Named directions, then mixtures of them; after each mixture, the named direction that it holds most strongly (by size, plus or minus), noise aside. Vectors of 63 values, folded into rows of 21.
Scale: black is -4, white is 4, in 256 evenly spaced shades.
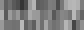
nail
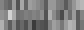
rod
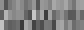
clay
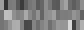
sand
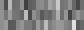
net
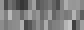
nail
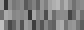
clay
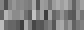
clay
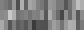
rod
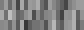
rod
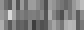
rod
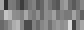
sand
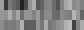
nail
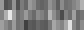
rod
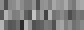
clay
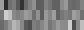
sand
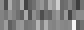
net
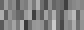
clay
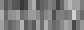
nail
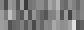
net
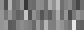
net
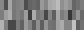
net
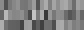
clay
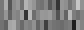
net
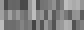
nail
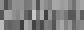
clay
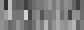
net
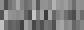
clay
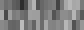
nail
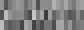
clay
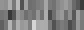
rod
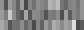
net
